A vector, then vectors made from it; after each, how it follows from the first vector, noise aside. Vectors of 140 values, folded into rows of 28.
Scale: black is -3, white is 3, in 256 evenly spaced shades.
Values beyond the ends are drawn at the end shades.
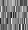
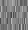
shrunk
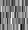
sign-scrambled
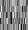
sign-scrambled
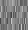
shrunk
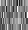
wrapped around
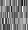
wrapped around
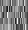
wrapped around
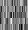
sign-scrambled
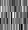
sign-scrambled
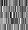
wrapped around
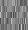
shrunk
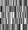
sign-scrambled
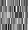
wrapped around
